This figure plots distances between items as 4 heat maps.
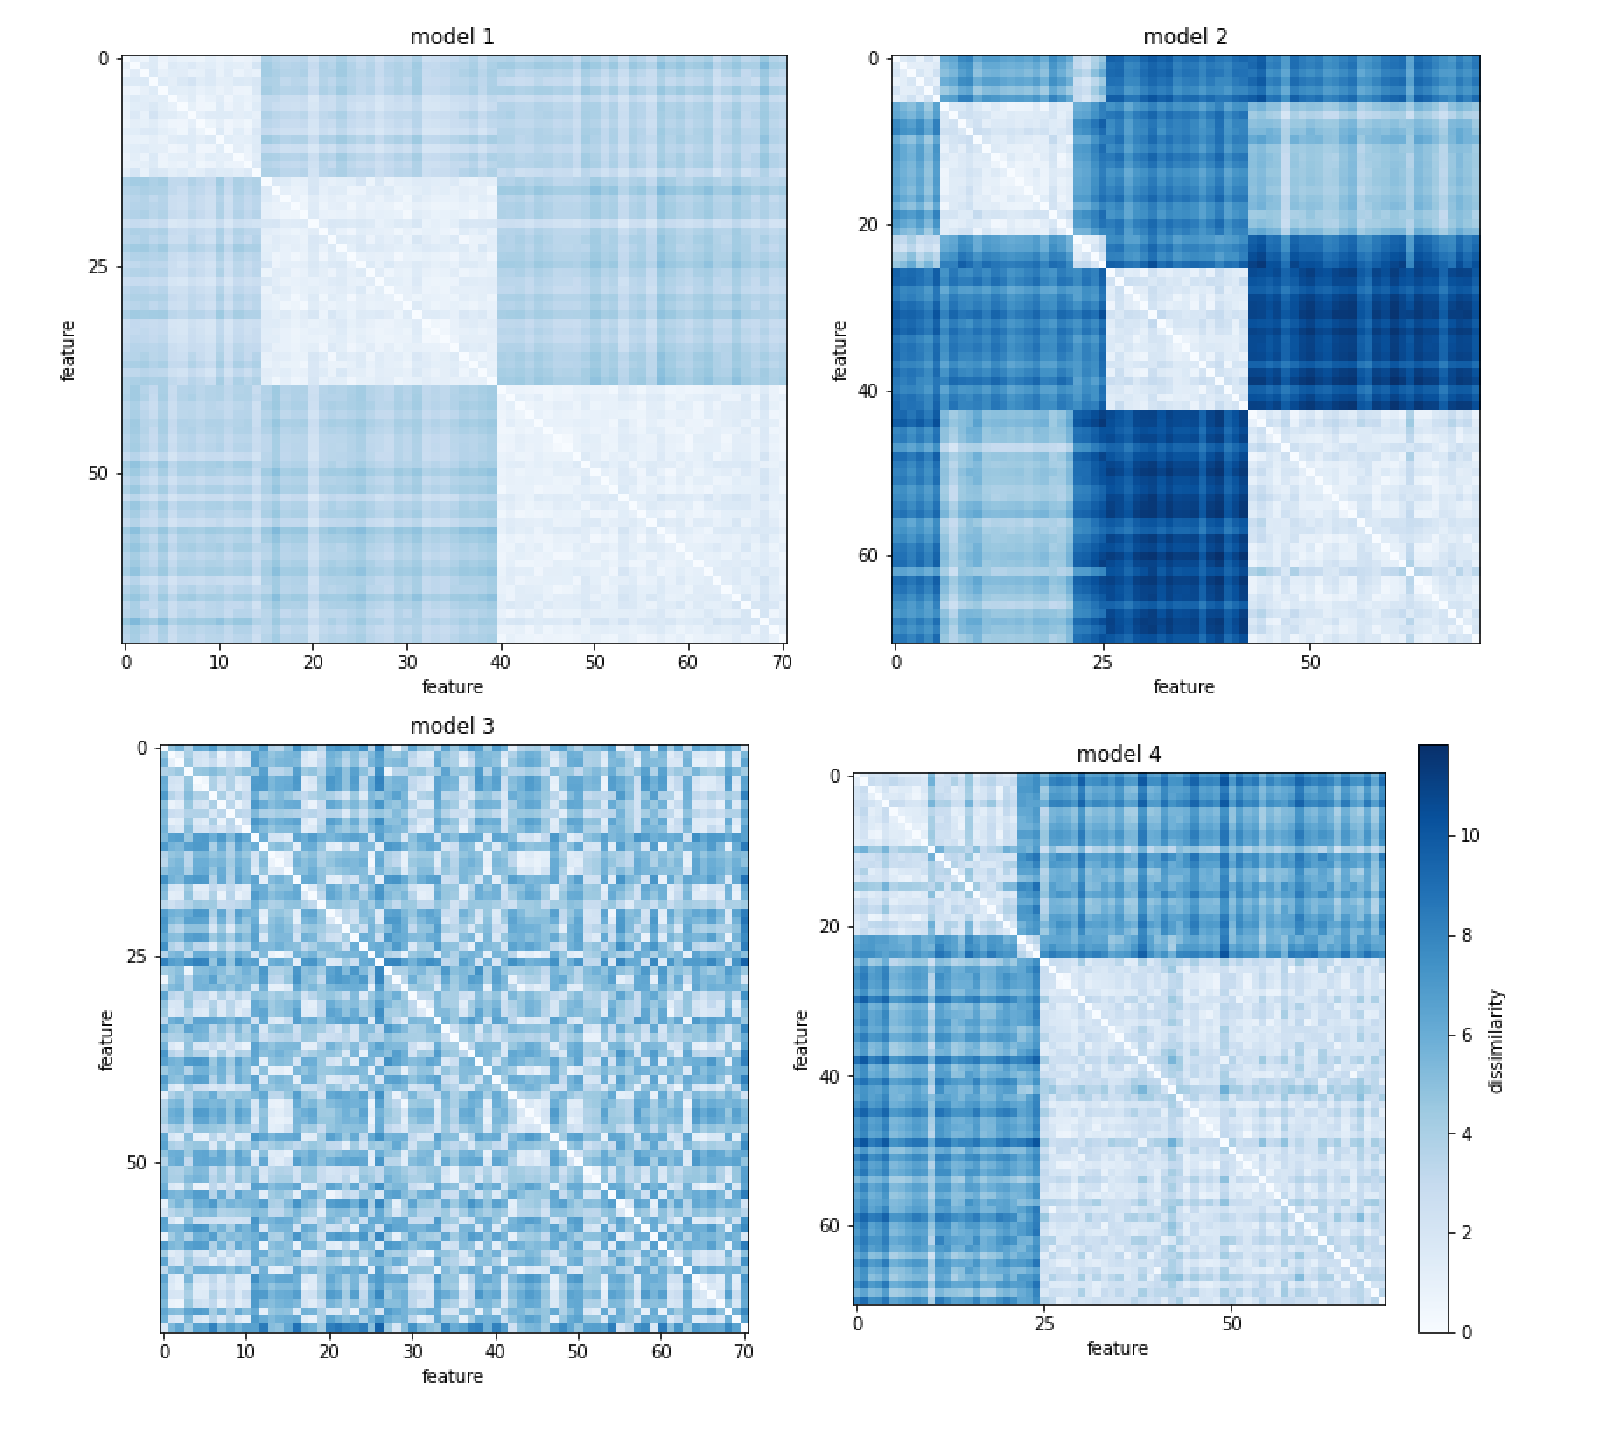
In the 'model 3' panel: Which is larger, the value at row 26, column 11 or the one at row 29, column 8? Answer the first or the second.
the first
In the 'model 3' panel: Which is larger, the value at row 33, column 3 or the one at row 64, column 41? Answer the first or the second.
the first
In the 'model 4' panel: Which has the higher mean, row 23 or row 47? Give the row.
23
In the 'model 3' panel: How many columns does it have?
71
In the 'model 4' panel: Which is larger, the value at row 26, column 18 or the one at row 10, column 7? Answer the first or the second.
the first
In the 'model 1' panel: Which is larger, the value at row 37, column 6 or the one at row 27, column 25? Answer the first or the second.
the first
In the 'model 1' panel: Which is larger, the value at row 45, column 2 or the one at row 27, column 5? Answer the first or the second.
the first
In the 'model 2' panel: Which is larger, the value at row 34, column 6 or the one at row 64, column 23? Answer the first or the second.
the second
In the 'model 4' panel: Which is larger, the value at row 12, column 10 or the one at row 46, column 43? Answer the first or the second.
the first
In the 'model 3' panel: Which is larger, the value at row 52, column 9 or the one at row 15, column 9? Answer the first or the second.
the second
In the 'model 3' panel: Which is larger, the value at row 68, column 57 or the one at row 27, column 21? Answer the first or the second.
the second
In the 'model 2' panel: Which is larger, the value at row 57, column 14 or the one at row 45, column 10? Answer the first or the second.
the second
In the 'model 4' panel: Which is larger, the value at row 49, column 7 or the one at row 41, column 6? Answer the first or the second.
the first
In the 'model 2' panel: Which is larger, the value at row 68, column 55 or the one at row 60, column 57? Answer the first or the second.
the second
